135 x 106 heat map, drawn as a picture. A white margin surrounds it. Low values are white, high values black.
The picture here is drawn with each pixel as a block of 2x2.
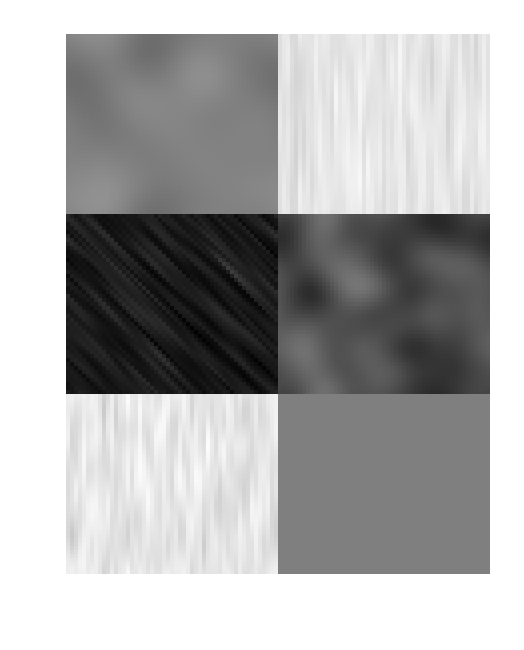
The table splits into 3 rows of 2 panels. Panel 1,1: middling, smooth, faint in contrast. Panel 1,2: very low, streaked downward, faint in contrast. Panel 2,1: very high, slanting down to the right, faint in contrast. Panel 2,2: high, smooth. Panel 3,1: very low, streaked downward, faint in contrast. Panel 3,2: middling, flat.
